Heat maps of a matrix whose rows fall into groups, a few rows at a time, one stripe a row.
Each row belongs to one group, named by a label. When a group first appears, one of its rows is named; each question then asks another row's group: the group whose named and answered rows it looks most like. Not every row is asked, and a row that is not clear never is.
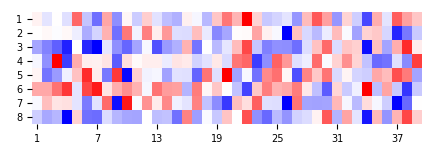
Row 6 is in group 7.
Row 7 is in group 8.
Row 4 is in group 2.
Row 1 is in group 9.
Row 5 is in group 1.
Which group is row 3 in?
9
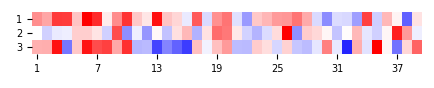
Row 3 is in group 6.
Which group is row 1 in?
7
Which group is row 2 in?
1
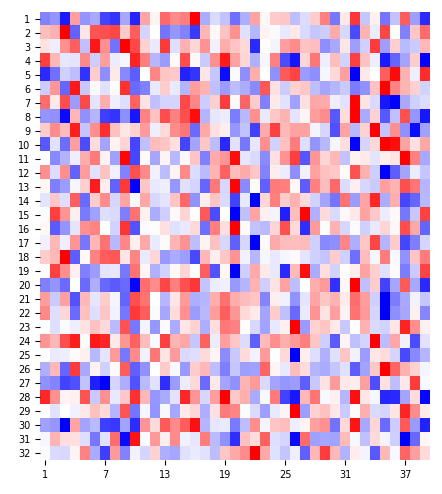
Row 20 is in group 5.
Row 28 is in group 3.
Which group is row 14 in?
7
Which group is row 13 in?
1
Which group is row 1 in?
5
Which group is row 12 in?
3
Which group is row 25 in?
8
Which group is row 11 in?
1
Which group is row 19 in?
8
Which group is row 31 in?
8
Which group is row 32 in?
9
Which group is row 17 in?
7
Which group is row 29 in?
1
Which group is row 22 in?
3
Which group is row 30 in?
5
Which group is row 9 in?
7
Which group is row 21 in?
3
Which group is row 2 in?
6
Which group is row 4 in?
3
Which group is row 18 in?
6
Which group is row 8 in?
5
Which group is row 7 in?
3
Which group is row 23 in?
1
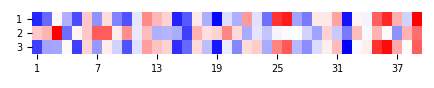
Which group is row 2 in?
6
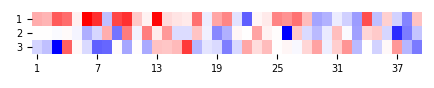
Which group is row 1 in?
7
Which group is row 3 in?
5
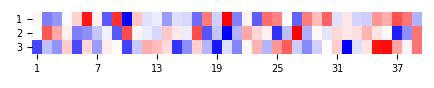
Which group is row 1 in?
1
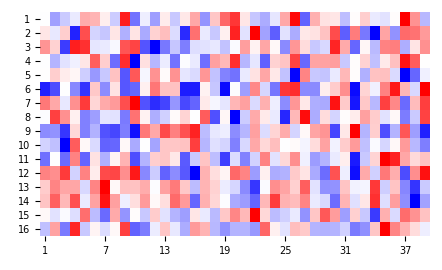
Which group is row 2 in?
9
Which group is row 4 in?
1
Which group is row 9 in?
5
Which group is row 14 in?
7
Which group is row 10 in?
5
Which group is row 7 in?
6
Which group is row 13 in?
7
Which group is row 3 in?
6
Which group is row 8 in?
8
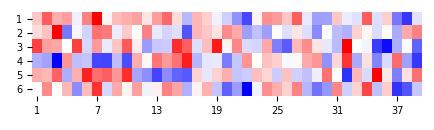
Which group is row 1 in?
7
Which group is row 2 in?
6
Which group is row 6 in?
7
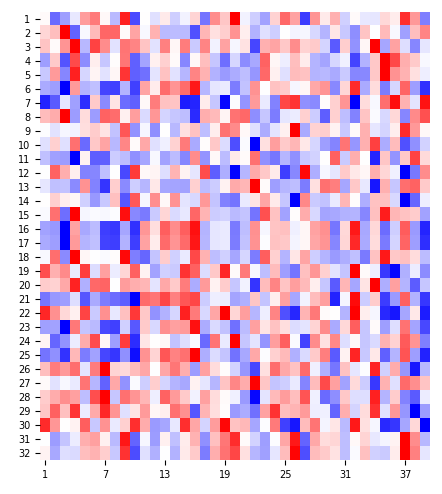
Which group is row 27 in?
9
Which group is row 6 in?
5
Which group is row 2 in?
6
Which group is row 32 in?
1
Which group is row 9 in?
1
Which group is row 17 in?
5
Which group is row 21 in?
5
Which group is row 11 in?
9
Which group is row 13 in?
9
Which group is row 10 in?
7
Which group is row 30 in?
3
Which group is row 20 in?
7
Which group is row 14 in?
8
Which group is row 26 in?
7
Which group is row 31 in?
1
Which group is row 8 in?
6
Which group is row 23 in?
5
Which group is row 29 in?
7
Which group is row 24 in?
1
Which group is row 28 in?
7
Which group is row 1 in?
1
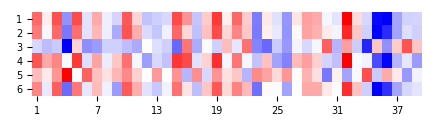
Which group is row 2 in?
3
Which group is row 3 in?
9
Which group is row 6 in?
3
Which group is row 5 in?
7
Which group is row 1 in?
3
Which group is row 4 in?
3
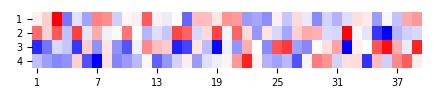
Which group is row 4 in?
9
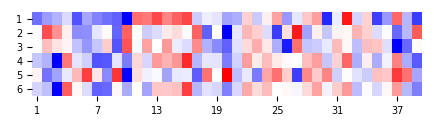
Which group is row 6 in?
5
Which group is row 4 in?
5
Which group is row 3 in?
8
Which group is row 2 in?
8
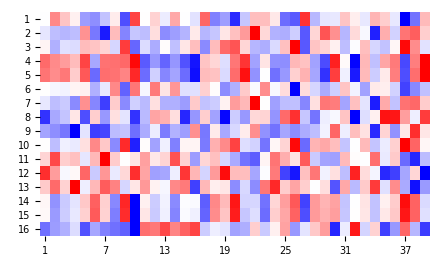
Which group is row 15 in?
1
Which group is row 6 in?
8
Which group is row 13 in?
7
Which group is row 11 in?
7
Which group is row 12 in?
3
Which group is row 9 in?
9
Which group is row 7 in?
9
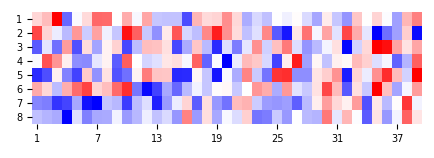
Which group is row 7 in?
9
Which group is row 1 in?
6
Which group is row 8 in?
9
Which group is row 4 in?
8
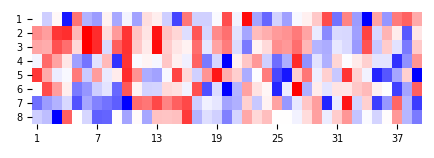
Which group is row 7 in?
5
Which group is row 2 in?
7
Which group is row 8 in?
5
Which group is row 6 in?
8
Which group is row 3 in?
7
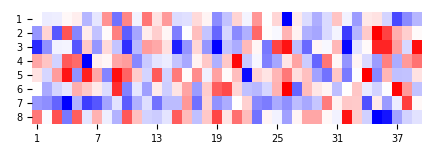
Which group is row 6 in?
1
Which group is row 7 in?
9
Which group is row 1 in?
8
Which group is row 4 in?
6
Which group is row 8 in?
3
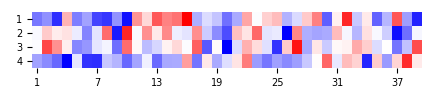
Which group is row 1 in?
5
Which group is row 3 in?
8
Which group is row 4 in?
9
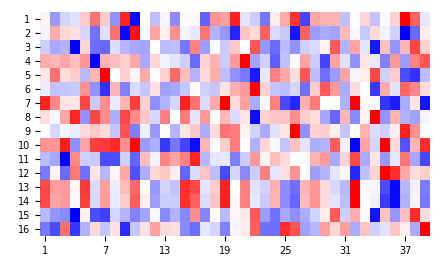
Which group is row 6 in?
9
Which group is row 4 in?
6
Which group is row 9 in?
1
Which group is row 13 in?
3
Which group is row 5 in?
7
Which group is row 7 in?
3
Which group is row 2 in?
8
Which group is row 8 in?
7
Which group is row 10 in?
6
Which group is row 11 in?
5
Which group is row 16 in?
2
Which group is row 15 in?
9
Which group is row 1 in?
1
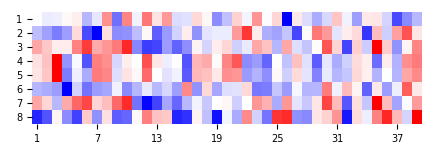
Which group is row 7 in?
6
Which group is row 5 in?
6
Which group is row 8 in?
2
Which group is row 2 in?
9
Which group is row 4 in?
6
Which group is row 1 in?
8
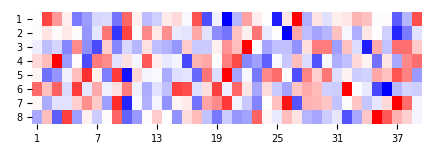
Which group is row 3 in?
9
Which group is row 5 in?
1
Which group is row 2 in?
8
